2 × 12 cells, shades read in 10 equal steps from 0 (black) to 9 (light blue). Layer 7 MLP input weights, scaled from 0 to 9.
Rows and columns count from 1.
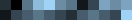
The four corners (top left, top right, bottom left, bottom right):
2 7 1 9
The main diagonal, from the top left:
2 3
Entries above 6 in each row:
4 1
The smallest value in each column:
1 0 4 5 4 3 2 1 3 4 3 7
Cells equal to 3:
4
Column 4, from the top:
8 5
